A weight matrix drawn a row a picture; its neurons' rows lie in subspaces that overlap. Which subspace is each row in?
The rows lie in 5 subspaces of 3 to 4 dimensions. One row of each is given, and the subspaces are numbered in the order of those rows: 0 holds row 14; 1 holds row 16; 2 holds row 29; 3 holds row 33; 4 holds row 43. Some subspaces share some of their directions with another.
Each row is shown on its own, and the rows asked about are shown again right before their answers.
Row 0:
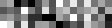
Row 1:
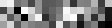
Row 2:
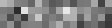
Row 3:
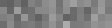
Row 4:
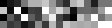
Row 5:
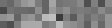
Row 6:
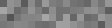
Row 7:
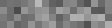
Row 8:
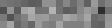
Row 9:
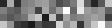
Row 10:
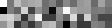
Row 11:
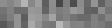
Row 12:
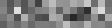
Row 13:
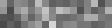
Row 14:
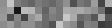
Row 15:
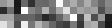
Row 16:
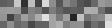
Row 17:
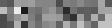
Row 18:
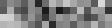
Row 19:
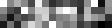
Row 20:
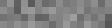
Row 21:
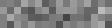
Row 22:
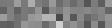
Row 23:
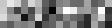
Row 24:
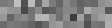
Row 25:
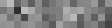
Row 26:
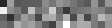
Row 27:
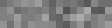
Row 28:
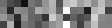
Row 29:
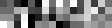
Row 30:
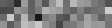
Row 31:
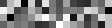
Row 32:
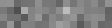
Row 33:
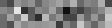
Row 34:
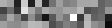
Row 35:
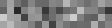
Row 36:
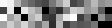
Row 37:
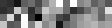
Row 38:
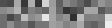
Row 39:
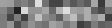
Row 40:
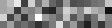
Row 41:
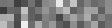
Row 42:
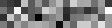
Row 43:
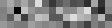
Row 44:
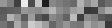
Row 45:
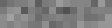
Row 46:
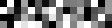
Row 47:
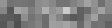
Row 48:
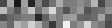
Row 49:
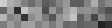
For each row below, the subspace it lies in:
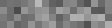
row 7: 4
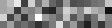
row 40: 1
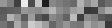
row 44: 2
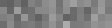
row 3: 4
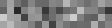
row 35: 4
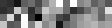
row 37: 2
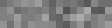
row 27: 4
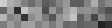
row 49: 3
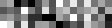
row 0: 2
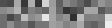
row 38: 1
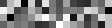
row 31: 0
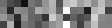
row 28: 4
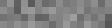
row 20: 0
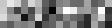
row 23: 1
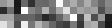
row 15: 2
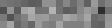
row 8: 1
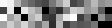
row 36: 3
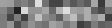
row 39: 4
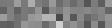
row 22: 2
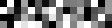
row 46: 0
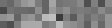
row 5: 2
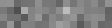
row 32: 4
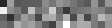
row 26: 0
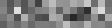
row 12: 4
